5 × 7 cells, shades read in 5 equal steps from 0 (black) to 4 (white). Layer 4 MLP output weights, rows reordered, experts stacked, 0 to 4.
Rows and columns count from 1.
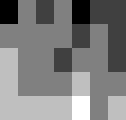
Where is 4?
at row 5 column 5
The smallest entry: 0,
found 2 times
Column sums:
11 11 10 10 10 9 8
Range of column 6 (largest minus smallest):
1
